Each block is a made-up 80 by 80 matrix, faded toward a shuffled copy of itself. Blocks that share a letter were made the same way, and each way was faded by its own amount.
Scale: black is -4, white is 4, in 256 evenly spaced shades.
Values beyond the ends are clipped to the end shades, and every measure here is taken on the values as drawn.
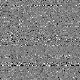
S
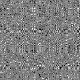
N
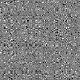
N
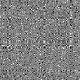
N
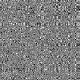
N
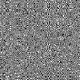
N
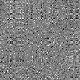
N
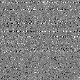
S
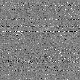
S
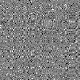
N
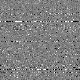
S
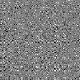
N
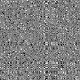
N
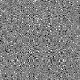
N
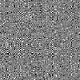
N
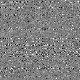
S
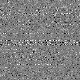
S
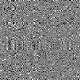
N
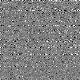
S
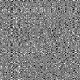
N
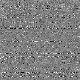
S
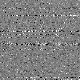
S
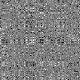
N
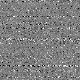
S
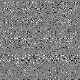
S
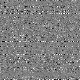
S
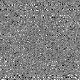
S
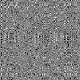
N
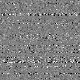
S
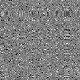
N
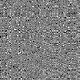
N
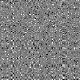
N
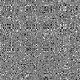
N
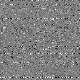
S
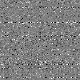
S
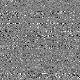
S
